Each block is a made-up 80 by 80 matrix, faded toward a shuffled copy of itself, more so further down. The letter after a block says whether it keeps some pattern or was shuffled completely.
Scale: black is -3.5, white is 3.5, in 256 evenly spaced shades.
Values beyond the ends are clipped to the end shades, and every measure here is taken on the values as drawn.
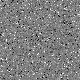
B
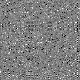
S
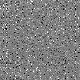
S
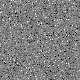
B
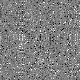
S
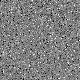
B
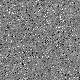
B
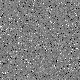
B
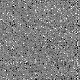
S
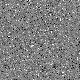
B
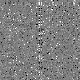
S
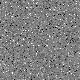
B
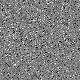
B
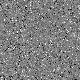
B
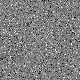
B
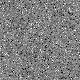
B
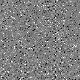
S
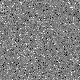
B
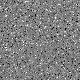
B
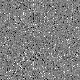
S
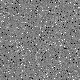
B
